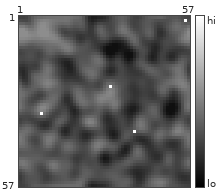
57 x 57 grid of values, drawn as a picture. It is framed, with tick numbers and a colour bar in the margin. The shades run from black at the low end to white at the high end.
No single row or column stands out from its neighbours. There are four isolated cells, each far higher than the cells round it. The distribution is heavy-tailed on both sides. Overall the values sit about 30% of the way up the scale. The texture is blotchy. Neither half mirrors the other.
